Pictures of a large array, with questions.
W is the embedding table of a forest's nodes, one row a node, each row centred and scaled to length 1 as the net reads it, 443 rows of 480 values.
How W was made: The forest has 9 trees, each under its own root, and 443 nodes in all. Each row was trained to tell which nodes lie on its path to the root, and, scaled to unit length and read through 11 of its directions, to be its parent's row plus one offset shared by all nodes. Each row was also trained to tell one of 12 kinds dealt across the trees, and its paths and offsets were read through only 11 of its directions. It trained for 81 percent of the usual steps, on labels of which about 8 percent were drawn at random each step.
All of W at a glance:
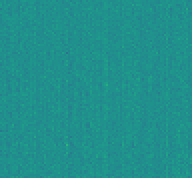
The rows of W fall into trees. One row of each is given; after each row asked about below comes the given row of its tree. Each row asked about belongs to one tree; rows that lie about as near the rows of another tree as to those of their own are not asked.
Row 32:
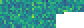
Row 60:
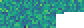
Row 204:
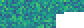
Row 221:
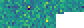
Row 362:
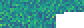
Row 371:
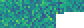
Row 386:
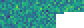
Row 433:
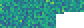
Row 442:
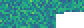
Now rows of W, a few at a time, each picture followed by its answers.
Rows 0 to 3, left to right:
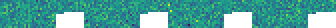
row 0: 362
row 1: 204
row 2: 32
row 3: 433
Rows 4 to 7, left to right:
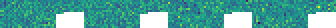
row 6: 362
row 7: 386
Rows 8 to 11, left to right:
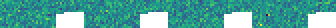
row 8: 60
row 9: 386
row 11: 371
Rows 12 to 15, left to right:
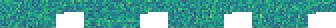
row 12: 60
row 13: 386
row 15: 371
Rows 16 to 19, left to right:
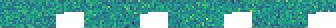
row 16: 371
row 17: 221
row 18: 433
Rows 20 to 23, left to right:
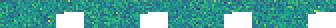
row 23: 32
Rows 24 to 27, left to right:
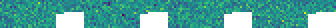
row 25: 32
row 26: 204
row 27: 221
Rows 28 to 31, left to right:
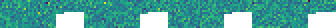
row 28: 371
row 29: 60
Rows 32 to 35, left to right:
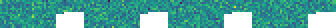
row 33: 204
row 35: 433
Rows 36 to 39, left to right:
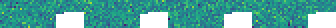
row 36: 362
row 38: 221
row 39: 362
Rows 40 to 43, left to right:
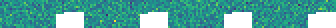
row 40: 60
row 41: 221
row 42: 371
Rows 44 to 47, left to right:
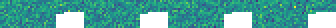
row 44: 371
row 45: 371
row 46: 371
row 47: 371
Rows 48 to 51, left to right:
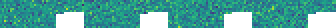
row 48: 386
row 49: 362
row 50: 371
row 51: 362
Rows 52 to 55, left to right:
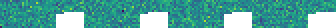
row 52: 386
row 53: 386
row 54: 204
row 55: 442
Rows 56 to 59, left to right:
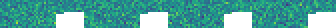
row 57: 371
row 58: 60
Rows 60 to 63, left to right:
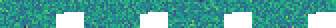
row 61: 371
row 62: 386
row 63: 386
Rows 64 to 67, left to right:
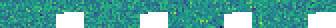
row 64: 362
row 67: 371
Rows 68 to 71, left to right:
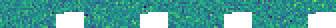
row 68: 386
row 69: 204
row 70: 362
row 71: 60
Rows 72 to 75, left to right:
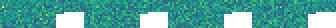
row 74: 204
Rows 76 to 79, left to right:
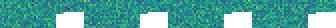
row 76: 371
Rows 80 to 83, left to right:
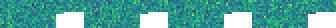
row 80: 60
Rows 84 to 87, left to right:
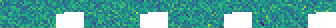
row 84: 60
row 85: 433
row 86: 204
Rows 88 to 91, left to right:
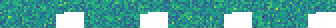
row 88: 371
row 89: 371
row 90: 204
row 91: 371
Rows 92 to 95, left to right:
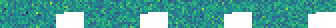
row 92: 32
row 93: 386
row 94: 60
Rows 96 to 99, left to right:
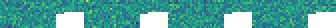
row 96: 386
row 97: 362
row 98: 386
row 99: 362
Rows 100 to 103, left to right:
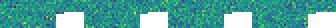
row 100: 362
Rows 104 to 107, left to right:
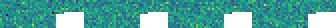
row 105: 433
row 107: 204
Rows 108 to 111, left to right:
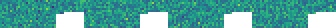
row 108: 433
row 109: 371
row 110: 60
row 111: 371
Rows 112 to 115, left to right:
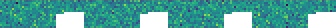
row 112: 204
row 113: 221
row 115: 32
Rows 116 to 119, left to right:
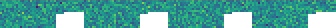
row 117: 442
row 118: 433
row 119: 433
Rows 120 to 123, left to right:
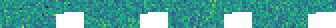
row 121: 60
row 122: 386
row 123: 371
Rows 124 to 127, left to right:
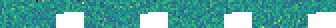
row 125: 386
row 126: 60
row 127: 221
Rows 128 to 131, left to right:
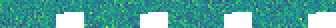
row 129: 204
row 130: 60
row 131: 60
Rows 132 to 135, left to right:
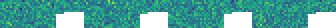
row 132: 371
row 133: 60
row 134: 60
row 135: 371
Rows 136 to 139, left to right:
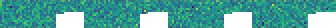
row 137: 60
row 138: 204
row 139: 433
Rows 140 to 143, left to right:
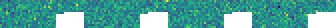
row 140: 362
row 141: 442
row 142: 386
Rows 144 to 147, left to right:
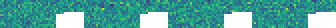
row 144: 60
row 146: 362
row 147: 60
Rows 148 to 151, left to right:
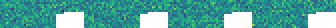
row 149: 60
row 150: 386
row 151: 386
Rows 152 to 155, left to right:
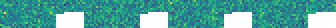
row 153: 32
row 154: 60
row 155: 60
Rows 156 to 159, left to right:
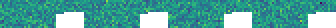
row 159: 32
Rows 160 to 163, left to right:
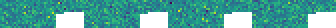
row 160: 362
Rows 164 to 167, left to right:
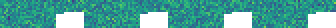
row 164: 362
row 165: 433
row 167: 32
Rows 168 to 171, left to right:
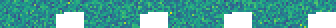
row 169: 371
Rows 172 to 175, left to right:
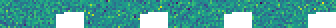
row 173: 221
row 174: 60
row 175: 386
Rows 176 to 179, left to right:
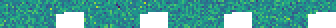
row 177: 60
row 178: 60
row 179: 442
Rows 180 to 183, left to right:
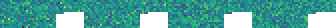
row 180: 60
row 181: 442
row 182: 433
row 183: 60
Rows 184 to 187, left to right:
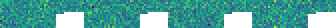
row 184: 433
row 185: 362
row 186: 371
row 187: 32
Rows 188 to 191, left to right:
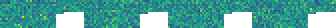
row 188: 60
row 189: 433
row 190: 371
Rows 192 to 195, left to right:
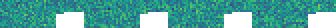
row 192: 433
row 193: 60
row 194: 442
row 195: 386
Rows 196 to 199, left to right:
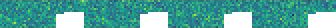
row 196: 386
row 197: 204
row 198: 60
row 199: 433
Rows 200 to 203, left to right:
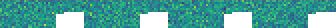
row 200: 221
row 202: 204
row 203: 204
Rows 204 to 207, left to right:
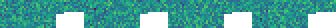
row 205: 60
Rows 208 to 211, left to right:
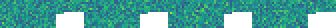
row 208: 60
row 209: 442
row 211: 433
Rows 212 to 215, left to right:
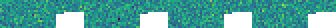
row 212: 433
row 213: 221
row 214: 386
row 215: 386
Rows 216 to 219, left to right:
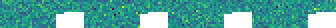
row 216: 371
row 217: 221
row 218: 433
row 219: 386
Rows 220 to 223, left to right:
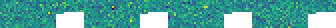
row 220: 371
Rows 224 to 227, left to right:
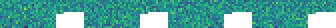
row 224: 371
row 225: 442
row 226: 362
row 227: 60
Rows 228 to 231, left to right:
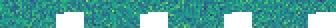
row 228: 221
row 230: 60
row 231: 386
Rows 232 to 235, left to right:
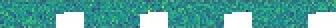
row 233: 433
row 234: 362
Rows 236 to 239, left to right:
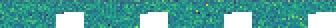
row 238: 362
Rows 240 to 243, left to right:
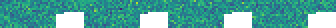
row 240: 60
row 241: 433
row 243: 371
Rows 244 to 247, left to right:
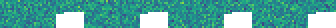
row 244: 371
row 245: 32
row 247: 433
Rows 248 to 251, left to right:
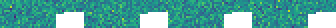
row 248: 371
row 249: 362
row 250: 386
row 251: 221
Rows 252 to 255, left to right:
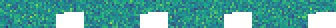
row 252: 433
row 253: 204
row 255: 362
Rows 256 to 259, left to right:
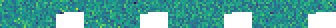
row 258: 371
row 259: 371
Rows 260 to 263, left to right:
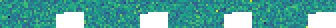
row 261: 386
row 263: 221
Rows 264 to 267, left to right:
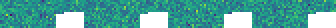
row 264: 362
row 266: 433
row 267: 386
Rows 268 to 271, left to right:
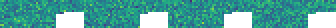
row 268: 433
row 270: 221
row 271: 371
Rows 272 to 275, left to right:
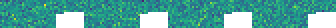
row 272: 362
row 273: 221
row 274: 221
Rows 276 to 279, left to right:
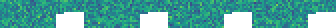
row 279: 442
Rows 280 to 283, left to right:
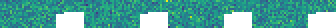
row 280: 386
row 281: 362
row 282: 362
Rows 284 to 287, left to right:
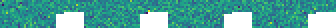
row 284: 32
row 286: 32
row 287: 60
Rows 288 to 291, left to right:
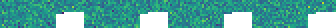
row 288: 433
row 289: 60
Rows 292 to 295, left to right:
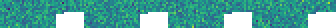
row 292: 60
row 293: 204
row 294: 362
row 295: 371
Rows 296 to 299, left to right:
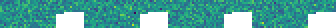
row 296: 442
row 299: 371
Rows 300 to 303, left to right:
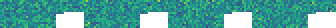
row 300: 386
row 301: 204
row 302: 32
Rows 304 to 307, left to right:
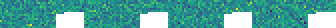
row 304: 221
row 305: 371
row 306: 386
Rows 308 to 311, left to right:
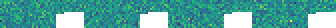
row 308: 204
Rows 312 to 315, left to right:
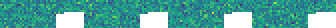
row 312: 386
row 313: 32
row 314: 221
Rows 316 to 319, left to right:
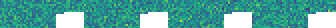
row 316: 386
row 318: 386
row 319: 32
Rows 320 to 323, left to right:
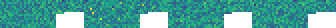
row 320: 371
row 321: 386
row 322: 386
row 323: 32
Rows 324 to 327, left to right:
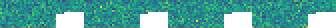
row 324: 221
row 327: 60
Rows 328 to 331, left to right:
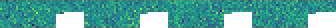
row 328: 433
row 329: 60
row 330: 371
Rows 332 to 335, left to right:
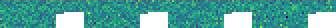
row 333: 433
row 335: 221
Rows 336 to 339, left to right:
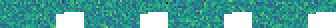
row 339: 386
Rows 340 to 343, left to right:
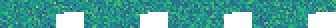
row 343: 386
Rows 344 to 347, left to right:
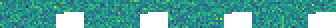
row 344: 32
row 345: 386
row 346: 60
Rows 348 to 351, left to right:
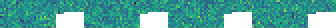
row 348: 60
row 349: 60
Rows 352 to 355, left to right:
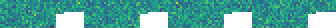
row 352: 362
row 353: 60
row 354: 32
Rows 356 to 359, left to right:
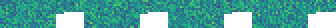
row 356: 433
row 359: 32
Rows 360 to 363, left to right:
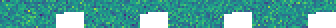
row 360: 362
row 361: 362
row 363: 204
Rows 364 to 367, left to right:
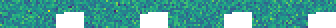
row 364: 32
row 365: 204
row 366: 371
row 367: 204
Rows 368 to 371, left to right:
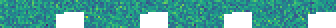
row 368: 32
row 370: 362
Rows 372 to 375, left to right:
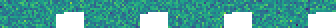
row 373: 204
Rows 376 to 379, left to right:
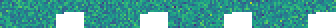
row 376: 371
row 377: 371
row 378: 204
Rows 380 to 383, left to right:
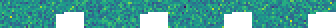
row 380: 362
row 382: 221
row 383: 204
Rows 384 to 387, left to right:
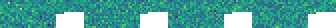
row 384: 362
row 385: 442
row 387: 386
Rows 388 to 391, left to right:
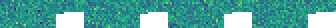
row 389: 386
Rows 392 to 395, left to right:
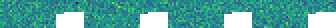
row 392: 386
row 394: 362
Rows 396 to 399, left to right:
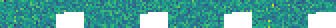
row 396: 433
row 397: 60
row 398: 60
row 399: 371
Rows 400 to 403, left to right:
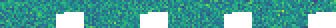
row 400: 371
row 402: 386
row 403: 386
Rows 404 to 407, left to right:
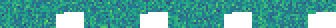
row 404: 371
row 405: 60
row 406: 371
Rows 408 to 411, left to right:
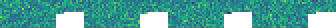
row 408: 371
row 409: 60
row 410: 433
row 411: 32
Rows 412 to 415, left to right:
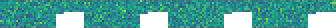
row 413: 32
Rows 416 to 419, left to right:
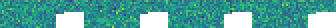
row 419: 386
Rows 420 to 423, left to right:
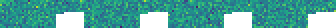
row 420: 433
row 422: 386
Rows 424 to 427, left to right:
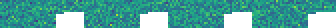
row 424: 362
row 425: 371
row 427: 221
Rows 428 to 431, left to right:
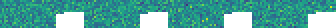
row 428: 386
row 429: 362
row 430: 386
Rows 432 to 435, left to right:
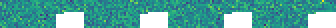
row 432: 204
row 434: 221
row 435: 371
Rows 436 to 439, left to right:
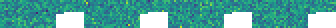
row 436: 386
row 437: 60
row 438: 32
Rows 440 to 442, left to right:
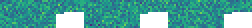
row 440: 386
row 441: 362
